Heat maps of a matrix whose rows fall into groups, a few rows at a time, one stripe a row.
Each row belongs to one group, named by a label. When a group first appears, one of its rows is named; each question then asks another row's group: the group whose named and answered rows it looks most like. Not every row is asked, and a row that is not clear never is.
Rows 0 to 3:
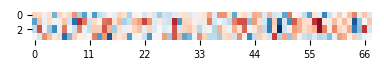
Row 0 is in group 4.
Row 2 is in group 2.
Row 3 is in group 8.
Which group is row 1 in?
2
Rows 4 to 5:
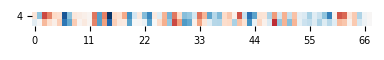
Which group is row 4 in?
8
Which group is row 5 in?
8
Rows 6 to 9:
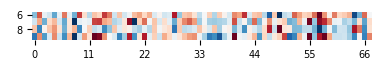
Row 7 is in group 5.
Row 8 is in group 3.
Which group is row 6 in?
2
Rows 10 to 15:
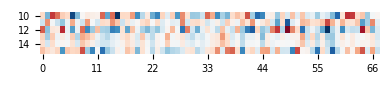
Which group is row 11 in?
2
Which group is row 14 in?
4
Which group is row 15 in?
4
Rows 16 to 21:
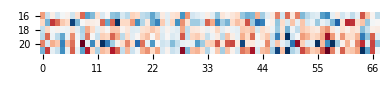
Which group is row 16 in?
3
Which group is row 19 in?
2
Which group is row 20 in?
4
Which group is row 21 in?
2
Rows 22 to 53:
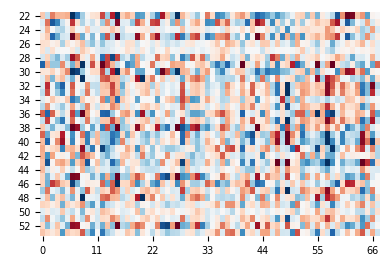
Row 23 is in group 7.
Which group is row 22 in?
8
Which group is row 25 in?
7
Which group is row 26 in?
4
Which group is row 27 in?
4
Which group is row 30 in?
8
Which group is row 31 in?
5
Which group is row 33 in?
2
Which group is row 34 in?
8
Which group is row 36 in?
4
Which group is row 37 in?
2
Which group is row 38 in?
7
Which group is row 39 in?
3
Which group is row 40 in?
3
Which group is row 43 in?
3
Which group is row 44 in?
3
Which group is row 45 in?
7
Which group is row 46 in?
8
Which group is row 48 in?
5
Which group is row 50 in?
5
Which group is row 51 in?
2
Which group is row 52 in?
7
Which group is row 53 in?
4
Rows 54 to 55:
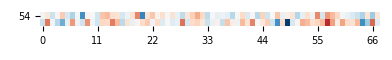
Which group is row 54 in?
5
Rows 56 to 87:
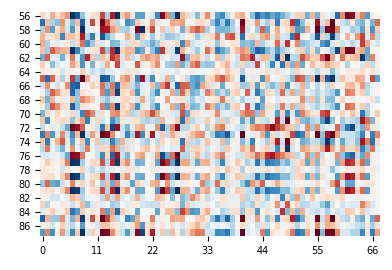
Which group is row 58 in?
5
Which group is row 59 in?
4
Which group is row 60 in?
3
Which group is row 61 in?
8
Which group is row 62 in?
2
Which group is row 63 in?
7
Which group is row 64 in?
4
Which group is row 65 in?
4
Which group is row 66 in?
8
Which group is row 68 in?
4
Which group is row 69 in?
8
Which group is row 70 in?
2
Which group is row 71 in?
3
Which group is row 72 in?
7
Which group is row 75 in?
2
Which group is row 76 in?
7
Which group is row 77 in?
8
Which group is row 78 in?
4
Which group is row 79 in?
8
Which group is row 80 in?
7
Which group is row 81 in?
8
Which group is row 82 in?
7
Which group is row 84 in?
8
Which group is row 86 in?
5
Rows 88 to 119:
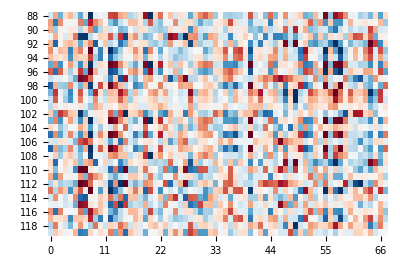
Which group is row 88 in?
5
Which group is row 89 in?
4
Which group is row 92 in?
3
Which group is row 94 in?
4
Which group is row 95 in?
5
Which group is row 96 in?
4
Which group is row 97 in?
7
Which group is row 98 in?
5
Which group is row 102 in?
8
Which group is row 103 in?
5
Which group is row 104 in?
7
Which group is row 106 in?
7
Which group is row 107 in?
5
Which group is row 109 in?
3
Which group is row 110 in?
7
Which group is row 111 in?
4
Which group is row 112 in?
7
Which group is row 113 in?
4
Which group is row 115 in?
7
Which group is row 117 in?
4
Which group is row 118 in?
2
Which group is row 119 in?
8
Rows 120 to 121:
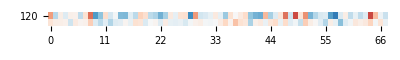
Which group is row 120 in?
3
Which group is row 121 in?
4
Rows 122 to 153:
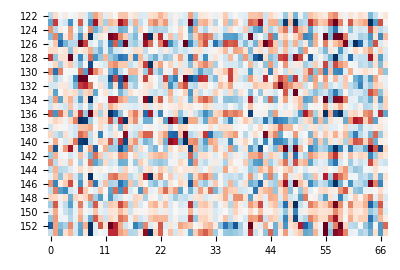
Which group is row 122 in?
2
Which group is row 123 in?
2
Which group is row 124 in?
3
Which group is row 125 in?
5
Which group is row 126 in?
7
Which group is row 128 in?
3
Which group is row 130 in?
4
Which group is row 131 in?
7
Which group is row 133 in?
3
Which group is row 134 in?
5
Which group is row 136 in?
4
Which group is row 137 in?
8
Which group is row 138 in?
7
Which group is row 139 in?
7
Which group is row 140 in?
8
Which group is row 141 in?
3
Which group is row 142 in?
2
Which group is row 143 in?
3
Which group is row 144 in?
7
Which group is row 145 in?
5
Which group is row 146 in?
3
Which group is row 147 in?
7
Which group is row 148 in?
4
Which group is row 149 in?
2
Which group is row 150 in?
2
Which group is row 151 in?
2
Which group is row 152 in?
5
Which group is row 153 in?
5
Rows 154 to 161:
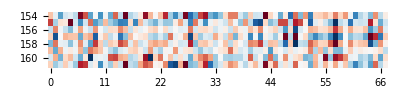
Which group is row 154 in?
7
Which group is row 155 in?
3
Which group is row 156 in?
2
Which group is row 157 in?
3
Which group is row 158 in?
2
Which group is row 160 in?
5
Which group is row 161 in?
7
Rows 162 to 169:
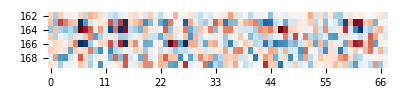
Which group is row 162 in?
4
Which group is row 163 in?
8
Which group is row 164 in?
7
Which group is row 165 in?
3
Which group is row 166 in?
8
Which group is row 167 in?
4
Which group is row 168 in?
7
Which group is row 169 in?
7
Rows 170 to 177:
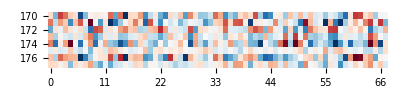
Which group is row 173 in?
3
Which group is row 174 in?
3
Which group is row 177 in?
4
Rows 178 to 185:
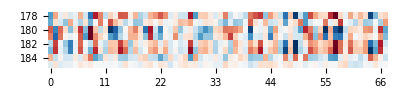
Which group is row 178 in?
2
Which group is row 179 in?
5
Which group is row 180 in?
4
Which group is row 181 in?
4
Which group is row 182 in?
2
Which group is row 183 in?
2
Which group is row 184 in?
3
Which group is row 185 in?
7
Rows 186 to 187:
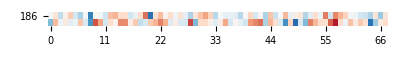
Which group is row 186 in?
5
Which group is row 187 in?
2
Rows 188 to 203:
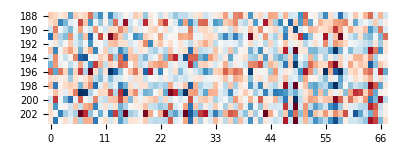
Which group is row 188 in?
4
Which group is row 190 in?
2
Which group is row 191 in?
5
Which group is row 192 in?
5
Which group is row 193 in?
3
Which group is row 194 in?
8
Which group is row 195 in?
2
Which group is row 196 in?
4
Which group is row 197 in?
4
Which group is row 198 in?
3
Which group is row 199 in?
8
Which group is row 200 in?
2
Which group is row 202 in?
7
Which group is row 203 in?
3
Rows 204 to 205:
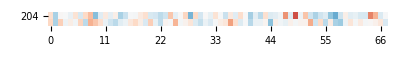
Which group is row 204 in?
3
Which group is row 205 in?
4
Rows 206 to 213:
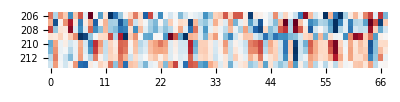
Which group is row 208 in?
3
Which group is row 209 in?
8
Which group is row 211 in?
2
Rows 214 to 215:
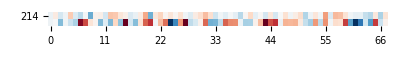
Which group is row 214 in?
5
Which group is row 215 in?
7
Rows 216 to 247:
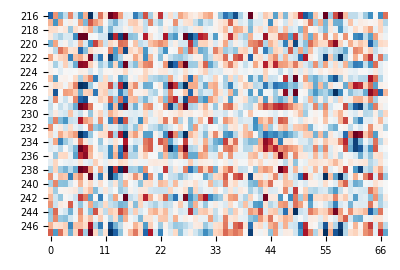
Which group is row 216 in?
5
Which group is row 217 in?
4
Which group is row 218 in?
4
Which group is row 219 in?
7
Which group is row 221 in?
8
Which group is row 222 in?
4
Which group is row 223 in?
7
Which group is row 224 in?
7
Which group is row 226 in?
8
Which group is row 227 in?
3
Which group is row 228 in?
8
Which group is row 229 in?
7
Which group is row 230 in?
5
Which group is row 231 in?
7
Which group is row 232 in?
3
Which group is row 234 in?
7
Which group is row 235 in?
7
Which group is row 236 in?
7
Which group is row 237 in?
2
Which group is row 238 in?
7
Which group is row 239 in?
4
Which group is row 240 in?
7
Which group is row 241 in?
3
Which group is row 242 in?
7
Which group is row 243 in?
3
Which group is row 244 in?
2
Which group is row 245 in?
7
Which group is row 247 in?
4
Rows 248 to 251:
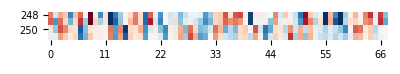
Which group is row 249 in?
4
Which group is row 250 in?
8
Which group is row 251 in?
8
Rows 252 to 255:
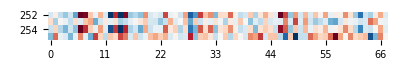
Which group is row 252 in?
7
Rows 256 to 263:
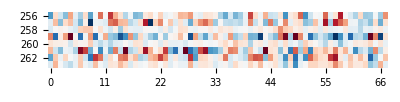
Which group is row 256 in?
5
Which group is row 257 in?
5
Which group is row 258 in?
7
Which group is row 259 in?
3
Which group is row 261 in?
7
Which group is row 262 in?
2
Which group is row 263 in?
2
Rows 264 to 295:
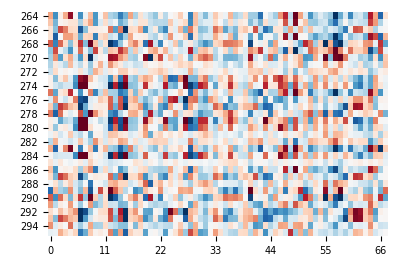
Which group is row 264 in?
3
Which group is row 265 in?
3
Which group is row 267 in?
3
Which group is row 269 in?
2
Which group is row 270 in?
5
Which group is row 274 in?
7
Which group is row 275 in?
3
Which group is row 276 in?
8
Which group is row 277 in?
8
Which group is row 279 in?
7
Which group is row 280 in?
7
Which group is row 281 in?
5
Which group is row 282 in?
2
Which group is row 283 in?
3
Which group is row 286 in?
3
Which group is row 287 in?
8
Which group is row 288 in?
5
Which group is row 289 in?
5
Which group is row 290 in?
4
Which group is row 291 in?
3
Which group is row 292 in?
8
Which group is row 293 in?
8
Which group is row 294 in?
3
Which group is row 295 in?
8
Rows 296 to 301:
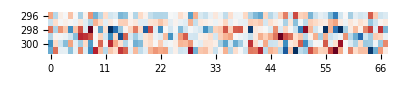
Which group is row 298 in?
4
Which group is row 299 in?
7
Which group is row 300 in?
5
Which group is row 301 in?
2
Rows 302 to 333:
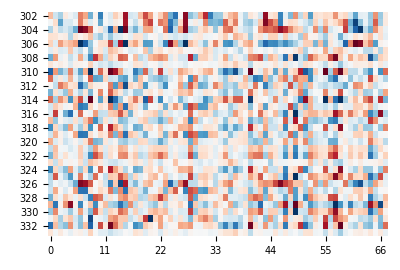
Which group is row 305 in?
4
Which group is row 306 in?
8
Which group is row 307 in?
5
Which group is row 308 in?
2
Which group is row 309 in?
4
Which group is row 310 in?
5
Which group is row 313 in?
5
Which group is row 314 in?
4
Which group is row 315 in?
8
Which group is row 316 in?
2
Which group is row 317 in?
3
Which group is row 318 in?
5
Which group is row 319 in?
8
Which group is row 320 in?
3
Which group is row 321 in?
2
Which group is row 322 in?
2
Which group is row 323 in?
4
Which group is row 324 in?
5
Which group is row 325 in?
2
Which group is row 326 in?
7
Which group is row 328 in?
2
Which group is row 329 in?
3
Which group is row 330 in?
2
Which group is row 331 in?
5
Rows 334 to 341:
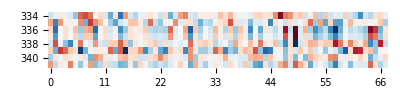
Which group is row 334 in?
7
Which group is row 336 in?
3
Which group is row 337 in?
3
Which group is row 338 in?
2
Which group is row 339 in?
8
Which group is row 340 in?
2
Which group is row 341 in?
3
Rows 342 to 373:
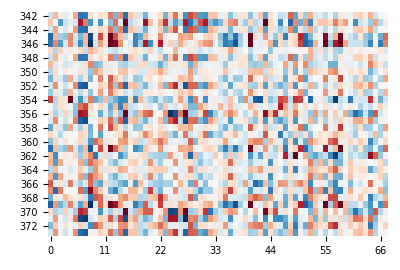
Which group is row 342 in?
8
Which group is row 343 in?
7
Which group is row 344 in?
8
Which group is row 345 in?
5
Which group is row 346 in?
5
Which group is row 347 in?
4
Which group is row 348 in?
8
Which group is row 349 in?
3
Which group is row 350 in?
2
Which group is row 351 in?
5
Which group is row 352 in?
8
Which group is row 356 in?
7
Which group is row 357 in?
8
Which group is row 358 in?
5
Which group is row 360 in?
2
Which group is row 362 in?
3
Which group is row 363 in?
4
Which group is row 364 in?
2
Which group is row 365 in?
4
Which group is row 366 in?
3
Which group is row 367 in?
4
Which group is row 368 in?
2
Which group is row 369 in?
5
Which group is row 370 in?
7
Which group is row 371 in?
8
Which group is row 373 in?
8
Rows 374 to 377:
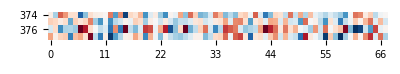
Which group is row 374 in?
8
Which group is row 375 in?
4
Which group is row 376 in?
7
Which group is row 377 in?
4
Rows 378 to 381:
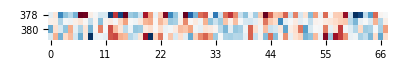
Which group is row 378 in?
7
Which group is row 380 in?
5
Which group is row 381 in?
5
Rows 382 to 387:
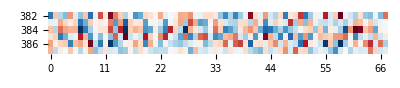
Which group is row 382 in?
5
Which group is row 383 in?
8
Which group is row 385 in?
7
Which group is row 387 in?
3
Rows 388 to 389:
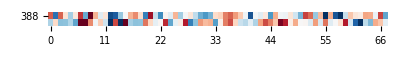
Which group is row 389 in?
7
